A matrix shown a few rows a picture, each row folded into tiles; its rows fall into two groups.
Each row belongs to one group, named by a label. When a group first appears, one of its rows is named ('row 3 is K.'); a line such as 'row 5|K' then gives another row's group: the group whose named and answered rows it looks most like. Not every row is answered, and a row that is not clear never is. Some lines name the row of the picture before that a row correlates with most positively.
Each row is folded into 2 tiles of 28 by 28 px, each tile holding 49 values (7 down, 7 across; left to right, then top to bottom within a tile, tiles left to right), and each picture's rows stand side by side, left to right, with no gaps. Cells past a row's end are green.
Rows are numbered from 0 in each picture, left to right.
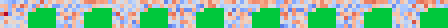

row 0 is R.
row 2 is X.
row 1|X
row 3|R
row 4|X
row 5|R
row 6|X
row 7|X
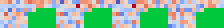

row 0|X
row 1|X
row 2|X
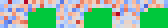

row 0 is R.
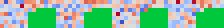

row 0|X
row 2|R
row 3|X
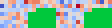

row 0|X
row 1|R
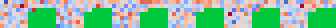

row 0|R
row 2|X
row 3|X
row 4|R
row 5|X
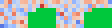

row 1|X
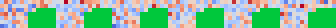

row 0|R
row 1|X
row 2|R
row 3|R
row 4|X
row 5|R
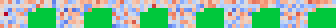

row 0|X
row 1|R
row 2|R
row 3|R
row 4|X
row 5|X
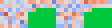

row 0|X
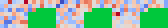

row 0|R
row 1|X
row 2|R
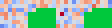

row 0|R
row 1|X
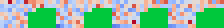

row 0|X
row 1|R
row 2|R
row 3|R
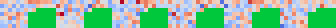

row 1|R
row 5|R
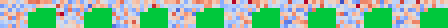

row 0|X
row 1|R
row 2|R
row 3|X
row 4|X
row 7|R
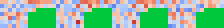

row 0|X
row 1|X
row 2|X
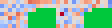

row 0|X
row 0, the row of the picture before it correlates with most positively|0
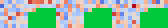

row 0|X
